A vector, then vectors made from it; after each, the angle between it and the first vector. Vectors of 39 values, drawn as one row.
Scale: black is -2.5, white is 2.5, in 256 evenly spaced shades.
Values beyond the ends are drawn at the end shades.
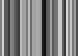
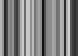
partly aligned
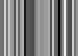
partly opposed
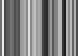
nearly parallel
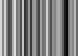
orthogonal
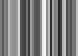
nearly opposite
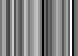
partly aligned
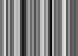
partly opposed
